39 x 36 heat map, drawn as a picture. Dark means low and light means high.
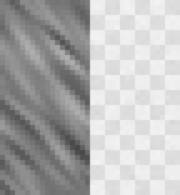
The table splits into one row of 2 panels. Panel 1,1: middling, slanting down to the right. Panel 1,2: very high, checkered, faint in contrast.
